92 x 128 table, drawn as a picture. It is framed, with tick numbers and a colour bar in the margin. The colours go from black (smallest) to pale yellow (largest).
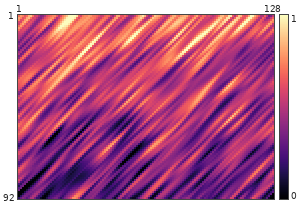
Odd rows or columns: none. Average level on the scale: 50%. Histogram: bell-shaped. Grain: diagonal, up to the right. Slope: up to the top.
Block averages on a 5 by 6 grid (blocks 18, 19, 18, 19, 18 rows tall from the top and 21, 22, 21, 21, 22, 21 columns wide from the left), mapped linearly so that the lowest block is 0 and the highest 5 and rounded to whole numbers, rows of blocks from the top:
3 5 4 4 5 3 / 3 3 3 3 3 2 / 3 2 2 3 2 2 / 1 1 1 2 1 2 / 0 0 0 1 0 1
